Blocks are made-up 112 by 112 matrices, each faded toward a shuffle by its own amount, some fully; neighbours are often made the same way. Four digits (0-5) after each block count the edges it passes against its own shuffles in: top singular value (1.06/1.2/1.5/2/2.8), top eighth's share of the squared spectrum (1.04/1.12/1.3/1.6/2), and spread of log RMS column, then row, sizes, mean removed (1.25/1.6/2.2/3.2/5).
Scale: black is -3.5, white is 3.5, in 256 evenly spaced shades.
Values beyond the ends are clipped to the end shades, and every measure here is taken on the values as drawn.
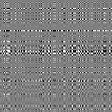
5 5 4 5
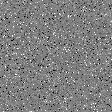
2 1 0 0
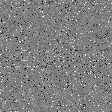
2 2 0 1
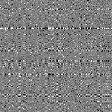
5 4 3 3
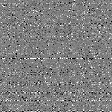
4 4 1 3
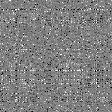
4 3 1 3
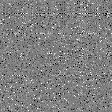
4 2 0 1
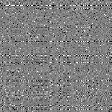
5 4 2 3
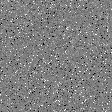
0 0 0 0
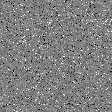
2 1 0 0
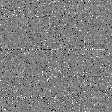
4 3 1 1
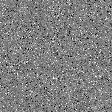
1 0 0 0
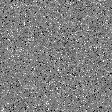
2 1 0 0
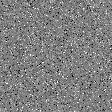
2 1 0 0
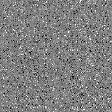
4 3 2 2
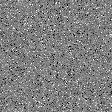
0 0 0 0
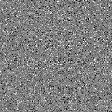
4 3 2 2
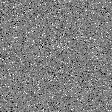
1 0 0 0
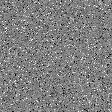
0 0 0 0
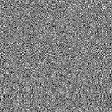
4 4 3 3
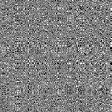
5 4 3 3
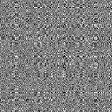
5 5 3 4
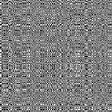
5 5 4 4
